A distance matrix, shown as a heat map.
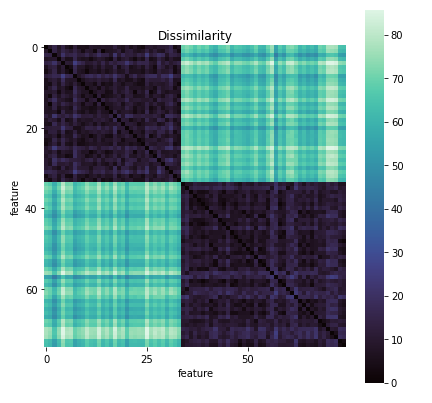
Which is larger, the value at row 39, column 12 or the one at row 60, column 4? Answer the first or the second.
the second
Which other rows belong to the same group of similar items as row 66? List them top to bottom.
34, 35, 36, 37, 38, 39, 40, 41, 42, 43, 44, 45, 46, 47, 48, 49, 50, 51, 52, 53, 54, 55, 56, 57, 58, 59, 60, 61, 62, 63, 64, 65, 67, 68, 69, 70, 71, 72, 73, 74
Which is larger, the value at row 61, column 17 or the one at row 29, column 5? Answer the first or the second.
the first
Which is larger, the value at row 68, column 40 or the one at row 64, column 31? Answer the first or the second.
the second
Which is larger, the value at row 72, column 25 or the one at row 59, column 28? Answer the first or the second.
the first
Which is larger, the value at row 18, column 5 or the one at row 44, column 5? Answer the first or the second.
the second
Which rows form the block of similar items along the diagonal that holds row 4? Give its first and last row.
0 to 33
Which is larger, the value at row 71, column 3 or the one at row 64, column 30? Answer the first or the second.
the first
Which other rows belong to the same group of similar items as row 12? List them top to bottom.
0, 1, 2, 3, 4, 5, 6, 7, 8, 9, 10, 11, 13, 14, 15, 16, 17, 18, 19, 20, 21, 22, 23, 24, 25, 26, 27, 28, 29, 30, 31, 32, 33
